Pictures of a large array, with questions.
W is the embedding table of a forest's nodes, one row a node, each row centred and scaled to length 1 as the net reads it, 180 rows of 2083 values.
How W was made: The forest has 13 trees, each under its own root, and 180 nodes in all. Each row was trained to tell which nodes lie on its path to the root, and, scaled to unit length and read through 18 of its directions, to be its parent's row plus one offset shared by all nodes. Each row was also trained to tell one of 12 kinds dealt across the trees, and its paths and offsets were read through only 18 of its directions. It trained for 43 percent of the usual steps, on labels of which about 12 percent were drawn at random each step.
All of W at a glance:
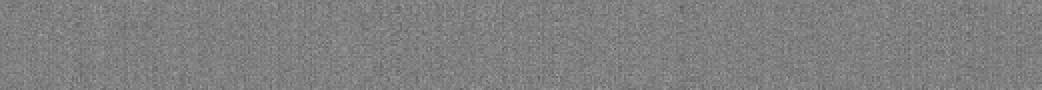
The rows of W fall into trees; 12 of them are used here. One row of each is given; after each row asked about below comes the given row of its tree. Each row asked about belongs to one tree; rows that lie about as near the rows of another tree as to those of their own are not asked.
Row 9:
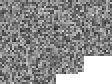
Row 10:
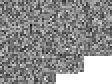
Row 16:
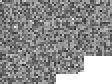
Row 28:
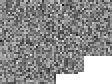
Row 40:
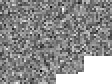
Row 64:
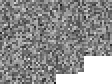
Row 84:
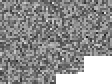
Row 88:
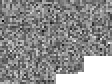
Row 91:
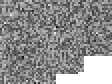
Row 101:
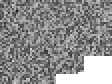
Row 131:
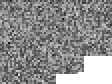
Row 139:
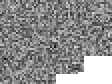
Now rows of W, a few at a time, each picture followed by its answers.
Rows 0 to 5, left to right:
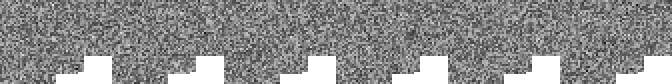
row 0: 139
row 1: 9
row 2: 131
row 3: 64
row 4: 131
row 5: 10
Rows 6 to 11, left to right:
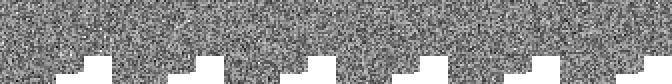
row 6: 91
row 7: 101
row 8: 28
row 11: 64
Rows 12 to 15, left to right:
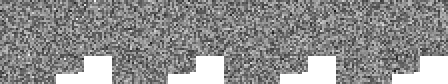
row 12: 16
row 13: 101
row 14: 10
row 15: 10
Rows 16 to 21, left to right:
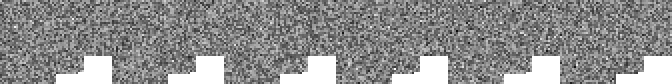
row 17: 16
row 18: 9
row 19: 139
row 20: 139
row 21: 28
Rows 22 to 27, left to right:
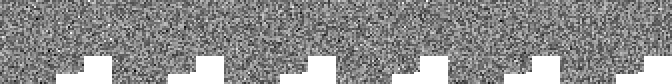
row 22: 28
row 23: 139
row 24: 139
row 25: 139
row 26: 28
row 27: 40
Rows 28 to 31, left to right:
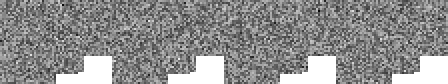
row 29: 28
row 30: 84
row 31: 40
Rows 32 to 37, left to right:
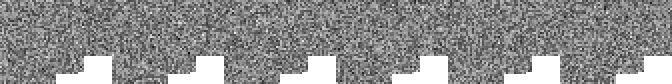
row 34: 10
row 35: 88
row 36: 40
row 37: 88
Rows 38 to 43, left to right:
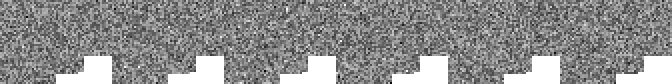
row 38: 84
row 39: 139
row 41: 91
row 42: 64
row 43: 91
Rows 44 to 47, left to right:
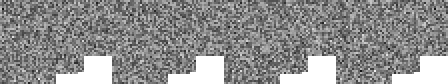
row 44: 10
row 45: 10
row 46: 88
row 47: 101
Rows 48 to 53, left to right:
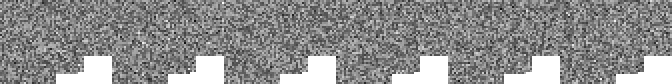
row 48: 28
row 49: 16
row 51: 139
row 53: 101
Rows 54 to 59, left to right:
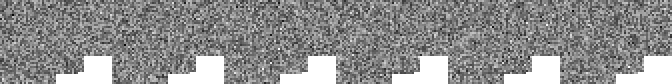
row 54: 101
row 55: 28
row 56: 28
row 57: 131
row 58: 64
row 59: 40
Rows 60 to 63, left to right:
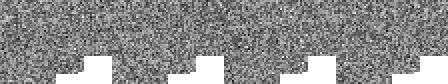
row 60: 10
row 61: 64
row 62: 10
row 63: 9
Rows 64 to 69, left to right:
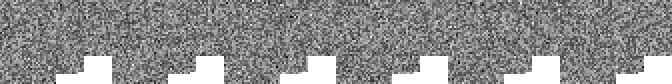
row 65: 9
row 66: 88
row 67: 101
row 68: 64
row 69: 40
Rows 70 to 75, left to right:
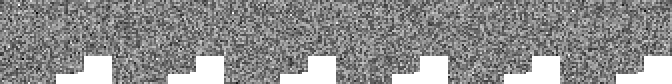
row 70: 40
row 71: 88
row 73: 16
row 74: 139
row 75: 28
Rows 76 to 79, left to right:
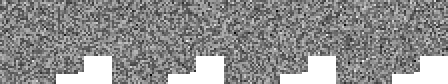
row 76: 131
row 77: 139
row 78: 40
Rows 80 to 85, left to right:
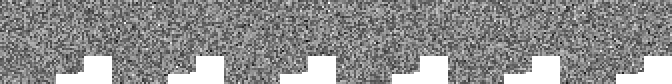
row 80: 101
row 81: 139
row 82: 64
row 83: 88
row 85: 28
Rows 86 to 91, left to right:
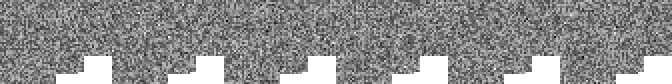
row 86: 84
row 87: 40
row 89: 40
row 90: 64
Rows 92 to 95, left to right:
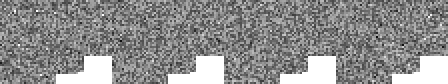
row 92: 101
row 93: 28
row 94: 10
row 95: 91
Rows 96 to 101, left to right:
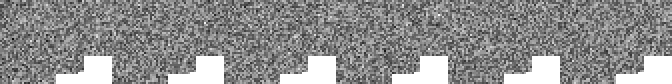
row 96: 101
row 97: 28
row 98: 9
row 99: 16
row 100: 10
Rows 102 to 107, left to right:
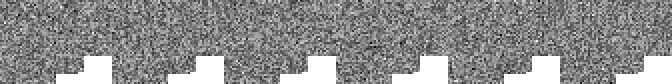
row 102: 91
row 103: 64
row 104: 101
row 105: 91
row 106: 28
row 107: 40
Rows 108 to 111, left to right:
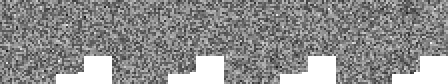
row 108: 139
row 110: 84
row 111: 16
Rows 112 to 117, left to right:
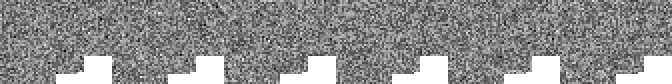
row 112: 88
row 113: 64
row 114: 28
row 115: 91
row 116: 16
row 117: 16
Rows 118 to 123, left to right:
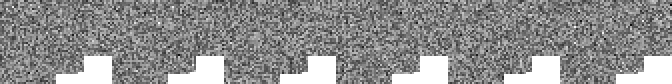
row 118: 88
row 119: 10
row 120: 101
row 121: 139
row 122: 28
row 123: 10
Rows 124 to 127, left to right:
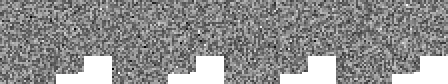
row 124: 9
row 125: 139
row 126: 40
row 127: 101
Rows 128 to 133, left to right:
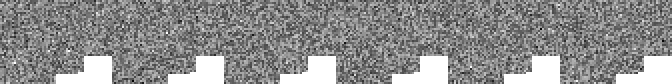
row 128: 88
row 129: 16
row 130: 28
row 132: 64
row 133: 139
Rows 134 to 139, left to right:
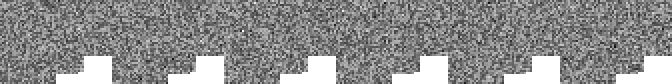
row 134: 16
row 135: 16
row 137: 91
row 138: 84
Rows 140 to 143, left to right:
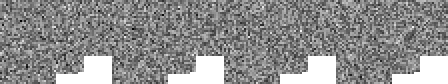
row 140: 10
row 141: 139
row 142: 9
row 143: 40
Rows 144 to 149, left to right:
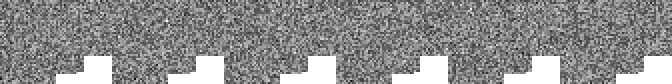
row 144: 101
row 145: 64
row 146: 10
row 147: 131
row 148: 101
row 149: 9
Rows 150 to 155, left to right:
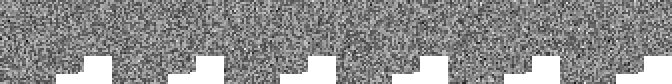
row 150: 16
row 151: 16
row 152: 40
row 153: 91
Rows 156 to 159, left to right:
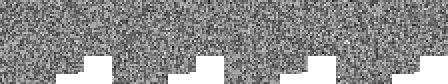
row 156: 9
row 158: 28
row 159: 64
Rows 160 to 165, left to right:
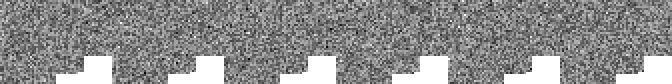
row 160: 91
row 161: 28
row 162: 10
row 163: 9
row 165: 88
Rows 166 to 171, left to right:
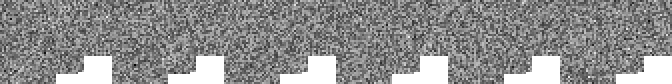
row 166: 10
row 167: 131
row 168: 40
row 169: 88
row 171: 64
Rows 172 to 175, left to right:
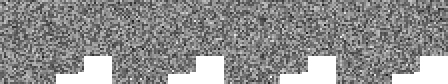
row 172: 84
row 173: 10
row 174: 88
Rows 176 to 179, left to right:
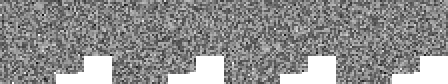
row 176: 88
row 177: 84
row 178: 9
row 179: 88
